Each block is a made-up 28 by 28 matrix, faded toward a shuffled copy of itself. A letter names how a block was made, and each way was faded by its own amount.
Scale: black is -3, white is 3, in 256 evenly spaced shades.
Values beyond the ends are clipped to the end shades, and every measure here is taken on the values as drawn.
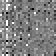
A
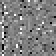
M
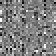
M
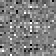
A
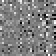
A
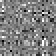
A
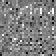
M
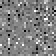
M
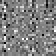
A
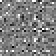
A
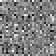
A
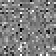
M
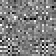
A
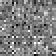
A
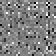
M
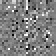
M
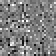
M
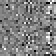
A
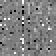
M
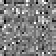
A
